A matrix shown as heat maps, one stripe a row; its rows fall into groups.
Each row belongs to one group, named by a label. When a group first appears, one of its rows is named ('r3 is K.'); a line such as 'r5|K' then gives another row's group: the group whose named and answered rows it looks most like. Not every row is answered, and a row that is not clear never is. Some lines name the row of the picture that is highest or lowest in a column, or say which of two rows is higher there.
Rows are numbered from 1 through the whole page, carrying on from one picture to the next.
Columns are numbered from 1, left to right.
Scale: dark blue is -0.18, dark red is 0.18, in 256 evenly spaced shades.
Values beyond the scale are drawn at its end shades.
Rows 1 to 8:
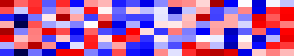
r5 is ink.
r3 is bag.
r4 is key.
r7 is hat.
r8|bag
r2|hat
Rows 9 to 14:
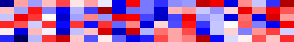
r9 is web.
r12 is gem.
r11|hat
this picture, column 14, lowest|9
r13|key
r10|key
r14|bag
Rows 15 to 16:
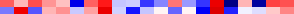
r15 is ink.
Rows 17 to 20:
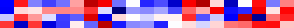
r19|hat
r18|web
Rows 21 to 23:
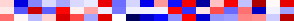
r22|ink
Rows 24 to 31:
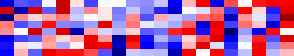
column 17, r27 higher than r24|No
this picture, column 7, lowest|24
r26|web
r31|web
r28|ink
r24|bag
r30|web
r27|gem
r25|ink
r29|web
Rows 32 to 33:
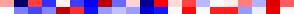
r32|key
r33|bag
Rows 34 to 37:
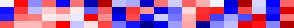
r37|gem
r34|gem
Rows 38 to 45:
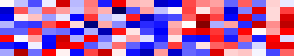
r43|ink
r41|bag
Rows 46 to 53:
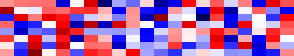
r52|ink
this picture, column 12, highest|48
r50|bag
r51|ink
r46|hat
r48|gem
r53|ink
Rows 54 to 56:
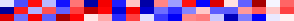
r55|web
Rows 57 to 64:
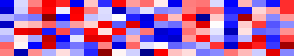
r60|web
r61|hat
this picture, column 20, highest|64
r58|web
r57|hat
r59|gem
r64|key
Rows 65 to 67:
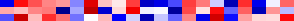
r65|hat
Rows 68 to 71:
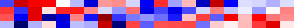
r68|gem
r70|key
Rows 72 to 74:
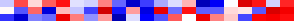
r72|gem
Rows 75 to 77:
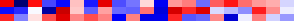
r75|key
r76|bag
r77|ink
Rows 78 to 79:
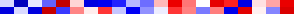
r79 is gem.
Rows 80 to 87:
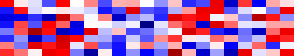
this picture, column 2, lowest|82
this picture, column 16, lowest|84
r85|bag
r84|hat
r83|gem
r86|ink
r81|web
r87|gem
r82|bag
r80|ink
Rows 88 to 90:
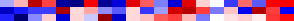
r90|key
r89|bag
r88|hat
